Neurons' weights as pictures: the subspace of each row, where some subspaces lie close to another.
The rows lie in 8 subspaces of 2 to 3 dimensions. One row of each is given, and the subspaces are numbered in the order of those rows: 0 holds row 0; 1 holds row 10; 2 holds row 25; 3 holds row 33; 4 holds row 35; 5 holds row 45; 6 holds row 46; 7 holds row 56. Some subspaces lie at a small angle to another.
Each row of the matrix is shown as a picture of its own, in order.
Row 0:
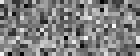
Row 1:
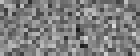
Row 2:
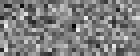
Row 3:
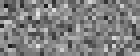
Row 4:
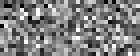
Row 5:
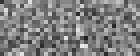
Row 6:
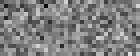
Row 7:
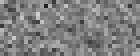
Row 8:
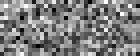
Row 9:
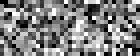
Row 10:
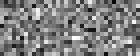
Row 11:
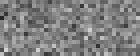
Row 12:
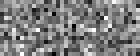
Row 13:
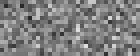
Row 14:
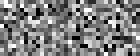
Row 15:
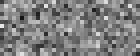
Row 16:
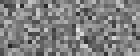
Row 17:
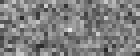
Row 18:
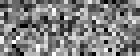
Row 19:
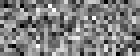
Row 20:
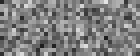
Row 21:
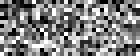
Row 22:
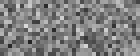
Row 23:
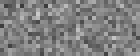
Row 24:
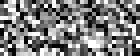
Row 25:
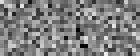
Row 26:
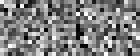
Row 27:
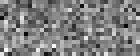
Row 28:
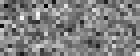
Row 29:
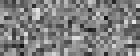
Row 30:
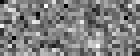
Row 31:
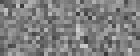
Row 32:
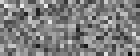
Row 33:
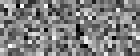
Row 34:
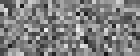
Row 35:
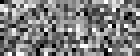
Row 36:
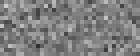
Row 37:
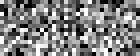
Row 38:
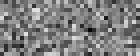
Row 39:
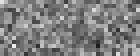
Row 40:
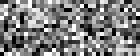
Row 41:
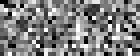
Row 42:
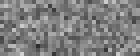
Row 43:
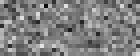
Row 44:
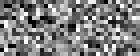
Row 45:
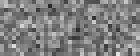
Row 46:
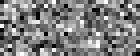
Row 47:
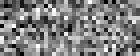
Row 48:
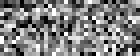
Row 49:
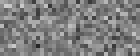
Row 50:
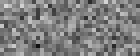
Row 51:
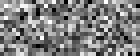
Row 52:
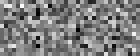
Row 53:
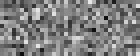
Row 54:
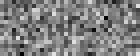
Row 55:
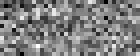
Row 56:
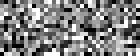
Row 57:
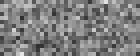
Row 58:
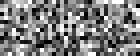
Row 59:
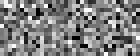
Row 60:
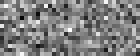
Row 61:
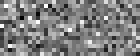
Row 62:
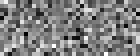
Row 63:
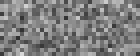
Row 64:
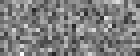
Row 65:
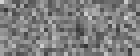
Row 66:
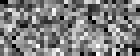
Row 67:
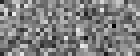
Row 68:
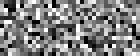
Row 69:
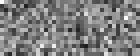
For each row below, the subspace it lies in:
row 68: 4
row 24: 4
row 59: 1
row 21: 0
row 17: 5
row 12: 1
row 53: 7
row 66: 4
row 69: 4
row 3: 4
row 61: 5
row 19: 5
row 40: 7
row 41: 4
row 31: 3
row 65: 3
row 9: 4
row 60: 5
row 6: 0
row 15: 6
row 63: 0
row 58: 1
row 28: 6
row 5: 2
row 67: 0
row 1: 2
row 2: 1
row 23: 6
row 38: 7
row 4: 1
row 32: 0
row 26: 3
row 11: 7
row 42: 5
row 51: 0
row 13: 0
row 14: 1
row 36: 4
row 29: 7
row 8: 0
